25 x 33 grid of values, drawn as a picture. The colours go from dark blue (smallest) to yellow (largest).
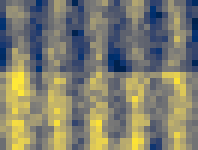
The grain runs up and down. Stripes running up and down repeat 5 times from left to right. The bottom part is higher, past a seam about 50% of the way down.
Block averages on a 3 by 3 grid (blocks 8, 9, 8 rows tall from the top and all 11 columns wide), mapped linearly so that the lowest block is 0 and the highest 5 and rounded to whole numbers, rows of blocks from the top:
0 0 0
3 1 2
5 3 4
